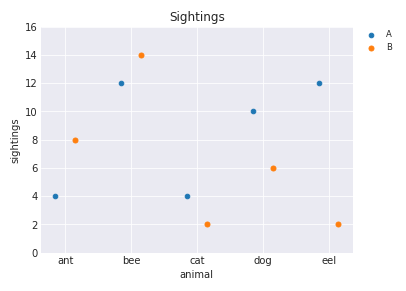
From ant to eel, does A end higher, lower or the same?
higher
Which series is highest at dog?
A
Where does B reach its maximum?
bee
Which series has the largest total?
A
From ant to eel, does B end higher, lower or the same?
lower
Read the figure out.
Title: Sightings
x-axis: animal, ticks ant bee cat dog eel
y-axis: sightings, ticks 0 2 4 6 8 10 12 14 16
Legend: A, B
Values:
A: 4 12 4 10 12
B: 8 14 2 6 2
